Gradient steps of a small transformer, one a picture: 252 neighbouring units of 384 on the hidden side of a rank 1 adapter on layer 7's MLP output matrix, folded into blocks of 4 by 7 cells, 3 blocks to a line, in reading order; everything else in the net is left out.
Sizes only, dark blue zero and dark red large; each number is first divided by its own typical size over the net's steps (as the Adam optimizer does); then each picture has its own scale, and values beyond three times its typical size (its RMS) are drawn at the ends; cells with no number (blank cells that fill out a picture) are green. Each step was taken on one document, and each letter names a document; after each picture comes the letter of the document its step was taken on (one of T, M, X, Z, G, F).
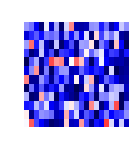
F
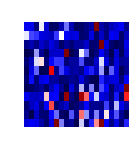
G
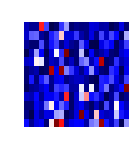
G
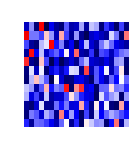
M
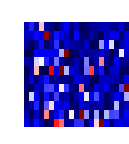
G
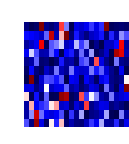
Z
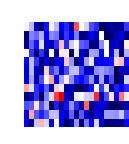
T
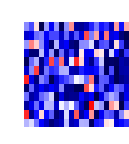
F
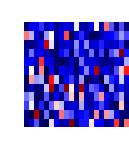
M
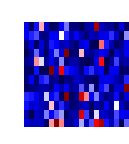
G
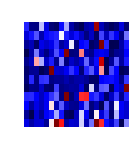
G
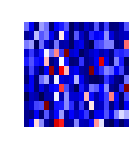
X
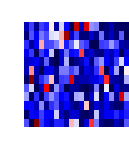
Z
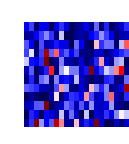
X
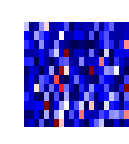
X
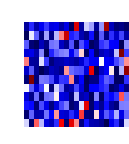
Z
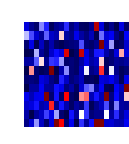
G
